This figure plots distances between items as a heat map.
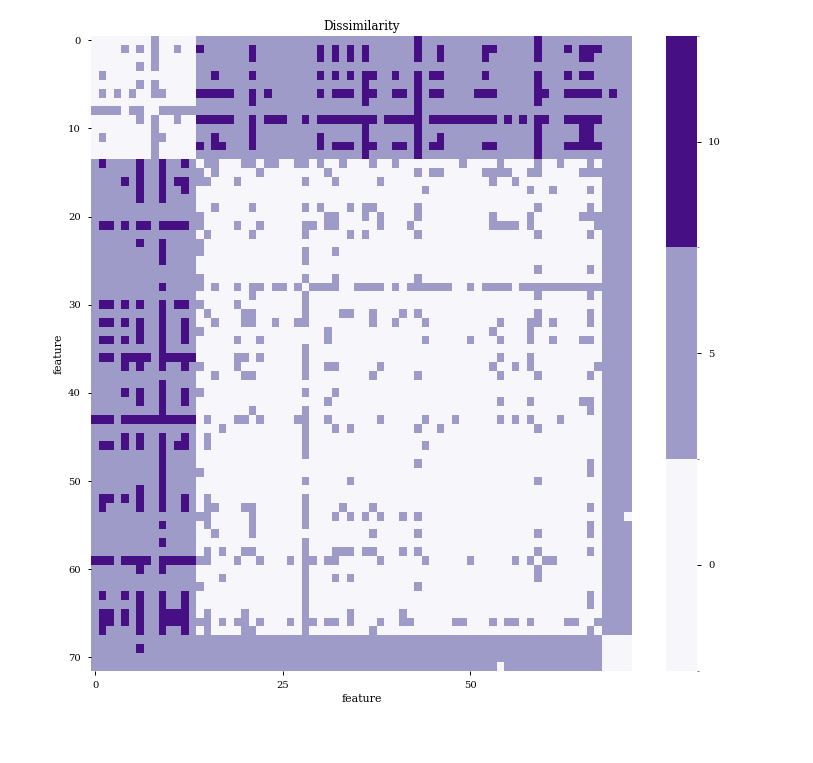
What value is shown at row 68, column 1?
5
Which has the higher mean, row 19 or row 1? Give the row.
1
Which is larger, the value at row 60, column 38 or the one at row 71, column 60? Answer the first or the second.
the second
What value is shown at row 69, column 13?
5
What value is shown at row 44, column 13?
5
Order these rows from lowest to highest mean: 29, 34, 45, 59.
29, 45, 34, 59
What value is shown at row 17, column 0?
5
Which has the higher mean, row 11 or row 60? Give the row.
11
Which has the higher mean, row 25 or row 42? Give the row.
42
